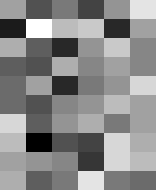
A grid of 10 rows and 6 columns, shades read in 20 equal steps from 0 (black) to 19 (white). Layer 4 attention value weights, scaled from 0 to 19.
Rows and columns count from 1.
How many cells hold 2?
1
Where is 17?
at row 1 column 6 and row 10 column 4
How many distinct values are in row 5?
6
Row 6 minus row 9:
-4 -5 0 7 -2 -2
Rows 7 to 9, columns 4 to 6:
13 9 12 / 5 16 13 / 4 16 14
